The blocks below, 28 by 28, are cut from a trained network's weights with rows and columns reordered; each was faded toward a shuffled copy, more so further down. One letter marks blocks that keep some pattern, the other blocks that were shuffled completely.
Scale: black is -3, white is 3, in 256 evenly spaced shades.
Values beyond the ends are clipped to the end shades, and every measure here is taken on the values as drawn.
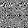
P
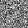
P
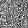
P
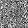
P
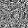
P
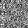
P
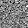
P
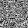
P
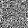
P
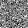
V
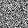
V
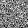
V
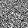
P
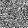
P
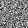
V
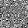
P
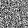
V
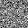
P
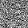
P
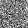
V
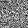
P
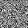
P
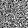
V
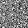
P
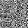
P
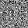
P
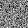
P
